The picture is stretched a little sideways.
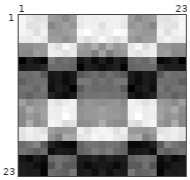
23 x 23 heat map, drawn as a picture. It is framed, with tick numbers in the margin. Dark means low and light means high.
Calmest part: centre. Mirror symmetry: left to right. Stripes: horizontal, repeating 2 times.
